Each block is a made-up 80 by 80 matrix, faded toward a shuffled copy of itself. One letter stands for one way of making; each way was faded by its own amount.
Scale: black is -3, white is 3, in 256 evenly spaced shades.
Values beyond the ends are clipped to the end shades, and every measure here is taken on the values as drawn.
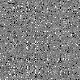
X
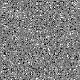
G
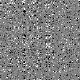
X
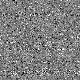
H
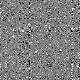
X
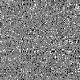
G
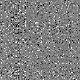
X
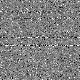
H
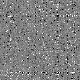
X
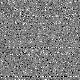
H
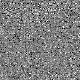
H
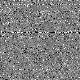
H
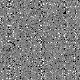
X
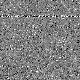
H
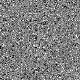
G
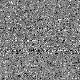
H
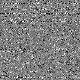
H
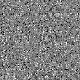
G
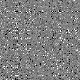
X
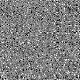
G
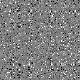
X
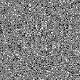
G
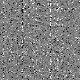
X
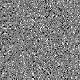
G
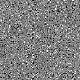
G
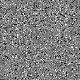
G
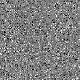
G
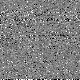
H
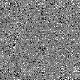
G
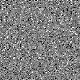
G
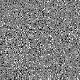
G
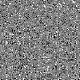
G
